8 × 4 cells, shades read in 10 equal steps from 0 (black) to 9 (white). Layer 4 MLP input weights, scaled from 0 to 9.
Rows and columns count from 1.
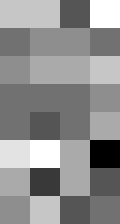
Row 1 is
7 7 3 9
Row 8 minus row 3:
0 1 -3 -3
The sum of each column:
43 43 37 38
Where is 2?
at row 7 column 2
